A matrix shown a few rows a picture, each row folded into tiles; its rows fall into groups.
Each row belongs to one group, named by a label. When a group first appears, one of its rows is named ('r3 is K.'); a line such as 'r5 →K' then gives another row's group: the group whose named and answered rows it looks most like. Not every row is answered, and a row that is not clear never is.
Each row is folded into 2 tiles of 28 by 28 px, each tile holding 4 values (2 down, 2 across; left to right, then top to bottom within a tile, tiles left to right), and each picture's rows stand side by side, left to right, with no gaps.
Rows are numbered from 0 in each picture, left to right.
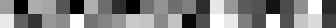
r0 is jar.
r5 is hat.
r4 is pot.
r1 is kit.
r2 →kit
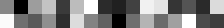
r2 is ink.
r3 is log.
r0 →jar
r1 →hat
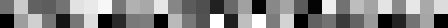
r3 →pot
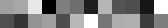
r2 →log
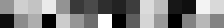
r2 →ink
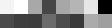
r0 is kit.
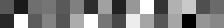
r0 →kit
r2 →hat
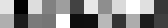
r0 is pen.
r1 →jar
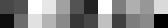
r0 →ink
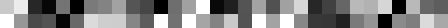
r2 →pot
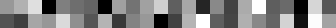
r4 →hat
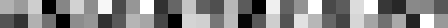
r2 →hat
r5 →hat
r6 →hat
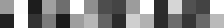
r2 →hat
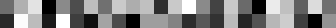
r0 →hat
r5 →jar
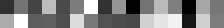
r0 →log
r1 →hat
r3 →pen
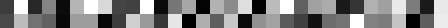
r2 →hat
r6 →kit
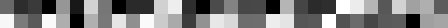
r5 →pot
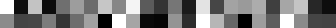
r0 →pen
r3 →pen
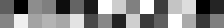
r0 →kit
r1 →log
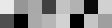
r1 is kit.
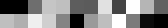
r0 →kit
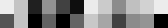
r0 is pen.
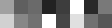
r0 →pot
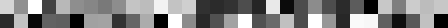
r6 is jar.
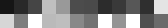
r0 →kit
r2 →log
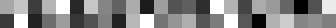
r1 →pen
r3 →log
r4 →jar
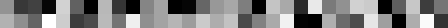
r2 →kit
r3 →kit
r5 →jar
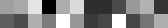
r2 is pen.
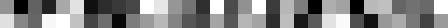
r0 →pot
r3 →log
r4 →hat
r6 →jar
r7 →log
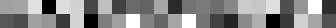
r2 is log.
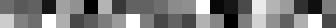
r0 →pot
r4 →ink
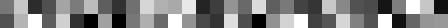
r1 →jar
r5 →log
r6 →pot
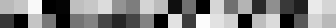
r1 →ink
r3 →kit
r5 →ink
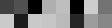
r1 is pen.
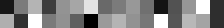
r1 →jar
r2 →pot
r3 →hat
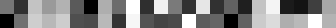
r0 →ink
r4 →ink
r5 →kit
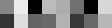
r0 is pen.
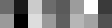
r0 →pen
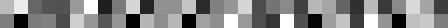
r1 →hat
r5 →jar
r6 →pen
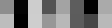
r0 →pen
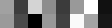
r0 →jar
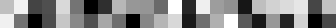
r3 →pen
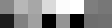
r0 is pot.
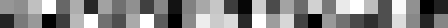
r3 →ink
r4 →pen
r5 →jar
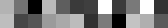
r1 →log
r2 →hat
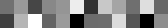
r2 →jar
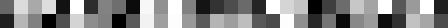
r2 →ink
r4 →log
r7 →hat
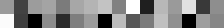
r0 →jar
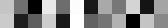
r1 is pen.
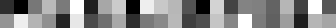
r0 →kit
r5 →pen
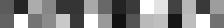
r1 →pen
